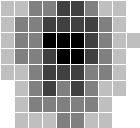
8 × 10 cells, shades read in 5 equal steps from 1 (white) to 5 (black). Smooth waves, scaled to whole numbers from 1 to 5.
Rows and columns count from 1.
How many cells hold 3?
25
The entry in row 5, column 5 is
4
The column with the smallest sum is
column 10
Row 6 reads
1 2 3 4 3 4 3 2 2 1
